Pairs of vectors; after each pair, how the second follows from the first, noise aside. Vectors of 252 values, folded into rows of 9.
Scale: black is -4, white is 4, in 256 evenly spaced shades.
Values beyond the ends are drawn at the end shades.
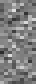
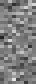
wrapped around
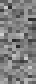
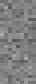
shrunk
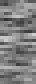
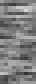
wrapped around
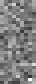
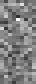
wrapped around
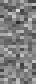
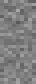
shrunk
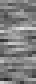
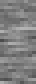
shrunk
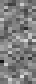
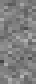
shrunk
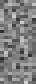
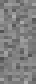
shrunk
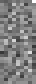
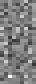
wrapped around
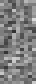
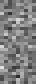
wrapped around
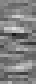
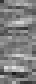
wrapped around
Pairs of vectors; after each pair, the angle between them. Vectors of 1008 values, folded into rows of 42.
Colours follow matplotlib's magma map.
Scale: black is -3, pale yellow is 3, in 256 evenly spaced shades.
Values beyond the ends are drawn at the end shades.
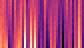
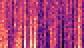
nearly parallel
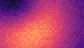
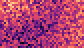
partly opposed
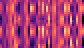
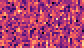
partly opposed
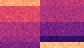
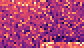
partly aligned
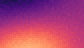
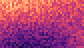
nearly opposite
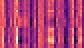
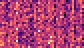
partly aligned
